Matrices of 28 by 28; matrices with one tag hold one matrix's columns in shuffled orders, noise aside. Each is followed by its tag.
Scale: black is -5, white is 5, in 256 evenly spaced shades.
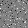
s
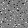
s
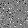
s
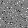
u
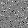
u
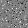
s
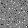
s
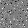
s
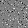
s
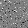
u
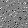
u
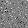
u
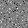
s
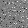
u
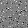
u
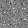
s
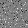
s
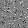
u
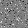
s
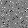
u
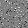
u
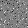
s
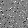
u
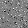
u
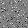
u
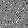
s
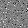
s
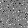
s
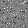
u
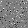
u
